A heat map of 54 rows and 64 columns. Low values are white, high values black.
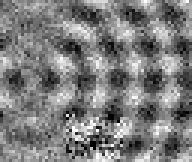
Roughest part: bottom middle. Odd patch: rougher, in the bottom middle. Stripes: horizontal, repeating 5 times. Rings: centred on the middle left. Histogram: bell-shaped. Slope: none.
